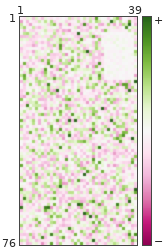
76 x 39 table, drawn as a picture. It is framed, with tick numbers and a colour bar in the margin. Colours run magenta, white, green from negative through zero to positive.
Average level on the scale: 50%. Odd patch: calmer, in the top right. Slope: none. Odd rows or columns: none. Calmest part: top right. Mirror symmetry: none. Seam: none.
